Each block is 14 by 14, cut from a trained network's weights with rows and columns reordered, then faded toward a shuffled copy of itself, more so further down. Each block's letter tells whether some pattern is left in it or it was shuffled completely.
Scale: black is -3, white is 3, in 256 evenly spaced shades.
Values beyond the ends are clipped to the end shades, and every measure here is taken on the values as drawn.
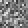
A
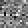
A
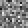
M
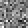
A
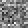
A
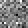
A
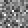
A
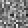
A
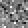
M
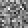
M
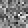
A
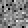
M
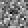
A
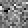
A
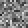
M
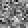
M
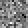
M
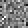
M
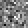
A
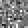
M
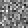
M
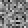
M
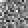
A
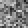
A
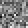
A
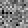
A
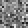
M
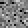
M
